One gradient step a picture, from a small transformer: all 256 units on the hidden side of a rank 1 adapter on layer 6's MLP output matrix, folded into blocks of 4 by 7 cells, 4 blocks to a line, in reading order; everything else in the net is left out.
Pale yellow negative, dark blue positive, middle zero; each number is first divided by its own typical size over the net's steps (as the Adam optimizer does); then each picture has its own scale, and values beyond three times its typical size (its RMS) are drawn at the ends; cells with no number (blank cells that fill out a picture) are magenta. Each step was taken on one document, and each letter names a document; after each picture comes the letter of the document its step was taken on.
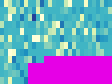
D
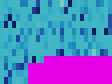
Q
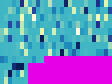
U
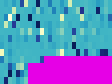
Q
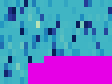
D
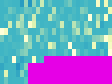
U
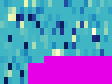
D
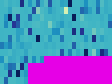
Q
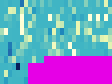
U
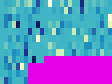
Q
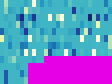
U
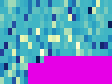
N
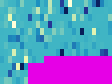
Q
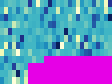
N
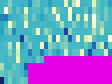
N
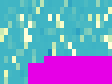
U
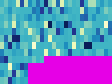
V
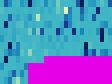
V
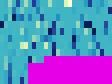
D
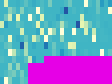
D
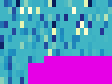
D
